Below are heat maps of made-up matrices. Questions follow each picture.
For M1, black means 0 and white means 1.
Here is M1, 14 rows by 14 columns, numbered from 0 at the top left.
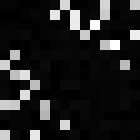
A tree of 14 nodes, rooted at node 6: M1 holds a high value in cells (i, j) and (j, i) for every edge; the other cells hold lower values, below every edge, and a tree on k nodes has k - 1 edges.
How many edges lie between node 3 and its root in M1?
3
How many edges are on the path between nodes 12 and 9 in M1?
7
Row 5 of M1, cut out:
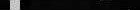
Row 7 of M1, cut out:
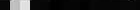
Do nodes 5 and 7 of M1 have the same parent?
yes
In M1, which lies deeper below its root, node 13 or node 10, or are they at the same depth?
the same depth
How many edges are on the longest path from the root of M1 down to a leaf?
6
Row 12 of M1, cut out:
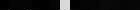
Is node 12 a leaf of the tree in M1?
yes
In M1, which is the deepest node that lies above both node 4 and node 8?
0
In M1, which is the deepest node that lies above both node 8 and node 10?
0
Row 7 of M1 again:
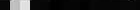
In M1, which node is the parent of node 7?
1
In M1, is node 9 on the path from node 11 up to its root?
no
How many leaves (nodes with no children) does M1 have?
5
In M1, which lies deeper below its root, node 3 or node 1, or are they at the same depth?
the same depth
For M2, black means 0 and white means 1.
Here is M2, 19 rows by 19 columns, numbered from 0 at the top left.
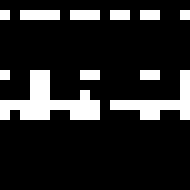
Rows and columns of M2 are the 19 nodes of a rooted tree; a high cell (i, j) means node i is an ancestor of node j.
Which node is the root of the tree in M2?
10
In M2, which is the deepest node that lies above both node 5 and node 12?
1
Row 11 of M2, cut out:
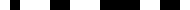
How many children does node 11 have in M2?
2
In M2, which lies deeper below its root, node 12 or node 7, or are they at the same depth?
node 7
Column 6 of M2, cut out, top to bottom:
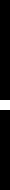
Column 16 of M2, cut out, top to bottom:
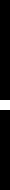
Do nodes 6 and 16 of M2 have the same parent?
yes
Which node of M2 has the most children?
10
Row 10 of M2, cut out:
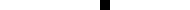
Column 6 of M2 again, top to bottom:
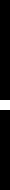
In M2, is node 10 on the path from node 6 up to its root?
yes
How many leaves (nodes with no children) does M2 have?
13
